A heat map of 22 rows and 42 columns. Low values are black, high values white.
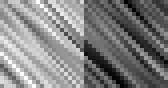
The grain runs diagonally down to the right. A vertical seam about 50% of the way across splits the table, and the left part is higher. On average the colour sits 50% of the way up the scale.
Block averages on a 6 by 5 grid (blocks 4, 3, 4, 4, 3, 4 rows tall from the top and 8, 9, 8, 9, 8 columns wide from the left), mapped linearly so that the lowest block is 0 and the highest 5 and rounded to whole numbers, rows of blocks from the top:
4 5 3 0 0 / 4 4 3 1 1 / 5 4 2 1 1 / 5 4 2 1 1 / 4 4 2 0 1 / 4 4 2 0 1
